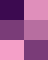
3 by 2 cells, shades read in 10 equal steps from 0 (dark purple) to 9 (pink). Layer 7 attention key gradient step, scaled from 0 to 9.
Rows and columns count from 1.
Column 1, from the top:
0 3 9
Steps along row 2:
up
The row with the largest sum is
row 3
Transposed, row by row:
0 3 9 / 8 6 3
